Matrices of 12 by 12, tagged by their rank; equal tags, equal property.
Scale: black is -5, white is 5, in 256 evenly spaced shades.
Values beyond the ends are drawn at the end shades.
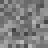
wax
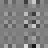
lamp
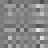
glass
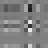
lamp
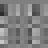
lamp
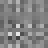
glass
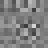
glass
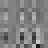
glass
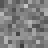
wax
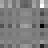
lamp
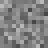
wax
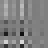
lamp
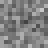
wax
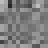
glass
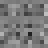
glass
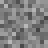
wax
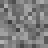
wax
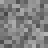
wax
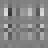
lamp
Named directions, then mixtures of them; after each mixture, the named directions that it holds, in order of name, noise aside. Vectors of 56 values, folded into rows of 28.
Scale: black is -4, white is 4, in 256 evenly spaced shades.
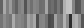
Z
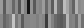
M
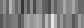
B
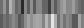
B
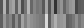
B, M, Z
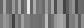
M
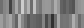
B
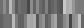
B, M, Z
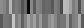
B, M, Z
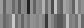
M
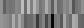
B, Z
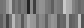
B, M, Z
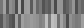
B, M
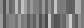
B, M, Z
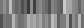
B, M, Z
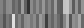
M, Z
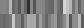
B, M, Z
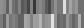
B, M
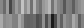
B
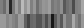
B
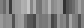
B, M, Z
